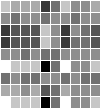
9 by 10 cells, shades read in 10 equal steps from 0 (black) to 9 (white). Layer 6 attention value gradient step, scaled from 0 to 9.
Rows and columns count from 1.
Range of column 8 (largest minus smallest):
1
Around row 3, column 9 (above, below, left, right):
5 4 5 3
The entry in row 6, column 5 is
0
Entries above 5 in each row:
6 0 1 1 0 6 0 4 6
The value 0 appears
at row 6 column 5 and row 9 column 5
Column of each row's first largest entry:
1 1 5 5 1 1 2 1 1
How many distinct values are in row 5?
2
